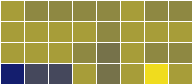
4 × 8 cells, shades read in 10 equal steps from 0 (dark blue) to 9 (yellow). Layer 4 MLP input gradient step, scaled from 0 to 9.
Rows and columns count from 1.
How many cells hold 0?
1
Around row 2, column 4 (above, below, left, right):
5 5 6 5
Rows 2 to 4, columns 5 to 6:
5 6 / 4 6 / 4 6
